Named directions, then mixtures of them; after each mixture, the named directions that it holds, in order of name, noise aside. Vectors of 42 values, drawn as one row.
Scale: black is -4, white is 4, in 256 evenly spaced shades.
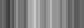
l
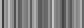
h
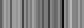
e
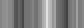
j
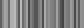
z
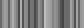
j, z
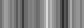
e, j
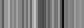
e, h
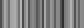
e, z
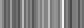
e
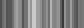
e, l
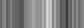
j, l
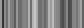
h, l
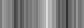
j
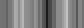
j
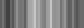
l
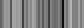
e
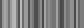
z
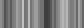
j, z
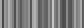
h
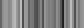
e, z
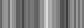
j, z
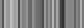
h, z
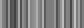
z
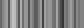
z
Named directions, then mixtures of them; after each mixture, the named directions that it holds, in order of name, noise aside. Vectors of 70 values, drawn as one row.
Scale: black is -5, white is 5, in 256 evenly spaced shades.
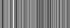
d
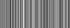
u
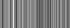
d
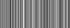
u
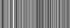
d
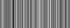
d, u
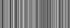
d, u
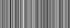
d, u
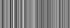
d, u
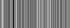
d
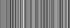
u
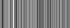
d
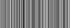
u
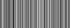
d, u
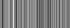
d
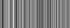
d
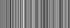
u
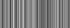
d, u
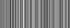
u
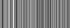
d
